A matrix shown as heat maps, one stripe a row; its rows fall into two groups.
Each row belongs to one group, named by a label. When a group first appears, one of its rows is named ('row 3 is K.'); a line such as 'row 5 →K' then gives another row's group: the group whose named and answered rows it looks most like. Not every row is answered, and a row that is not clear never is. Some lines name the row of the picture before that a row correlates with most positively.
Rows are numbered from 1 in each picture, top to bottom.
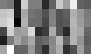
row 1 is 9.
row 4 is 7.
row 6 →7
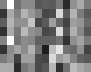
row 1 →7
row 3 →7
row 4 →9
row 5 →7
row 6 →9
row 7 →9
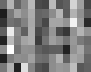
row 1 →7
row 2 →9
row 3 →9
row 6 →7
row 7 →9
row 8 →9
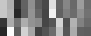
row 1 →7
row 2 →7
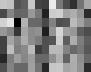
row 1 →7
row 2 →9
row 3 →7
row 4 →9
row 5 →9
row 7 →9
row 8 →9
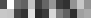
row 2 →7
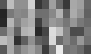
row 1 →7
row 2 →9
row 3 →9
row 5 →7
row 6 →9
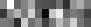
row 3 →9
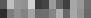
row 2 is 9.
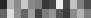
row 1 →9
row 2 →7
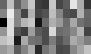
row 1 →7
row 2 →7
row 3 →9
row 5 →7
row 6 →7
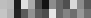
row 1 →7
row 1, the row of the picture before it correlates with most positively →5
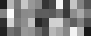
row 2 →7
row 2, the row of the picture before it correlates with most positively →1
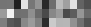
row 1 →9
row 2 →7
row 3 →9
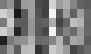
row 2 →7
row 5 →9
